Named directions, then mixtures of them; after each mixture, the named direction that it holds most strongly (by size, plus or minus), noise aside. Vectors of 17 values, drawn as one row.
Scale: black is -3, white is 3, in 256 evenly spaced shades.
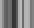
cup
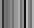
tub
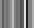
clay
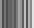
clay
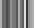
clay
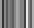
tub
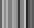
tub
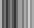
cup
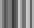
cup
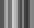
cup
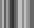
cup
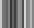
cup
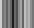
cup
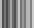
tub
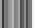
clay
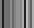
tub
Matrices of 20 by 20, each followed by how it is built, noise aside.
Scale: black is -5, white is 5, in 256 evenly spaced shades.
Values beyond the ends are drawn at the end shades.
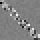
banded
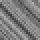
Toeplitz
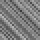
Toeplitz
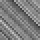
Toeplitz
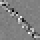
banded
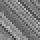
Toeplitz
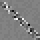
banded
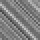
Toeplitz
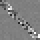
banded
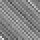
Toeplitz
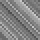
Toeplitz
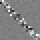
banded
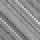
Toeplitz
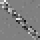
banded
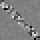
banded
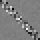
banded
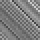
Toeplitz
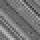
Toeplitz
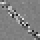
banded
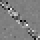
banded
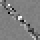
banded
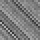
Toeplitz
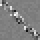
banded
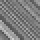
Toeplitz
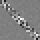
banded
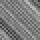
Toeplitz
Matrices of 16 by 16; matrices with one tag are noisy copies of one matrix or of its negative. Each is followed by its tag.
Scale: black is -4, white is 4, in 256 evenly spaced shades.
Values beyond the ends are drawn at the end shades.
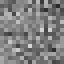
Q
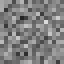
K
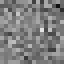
Q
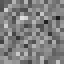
K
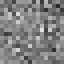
Q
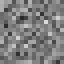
K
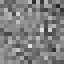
Q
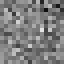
Q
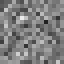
K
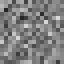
K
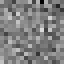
Q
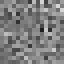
Q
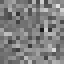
Q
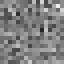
Q
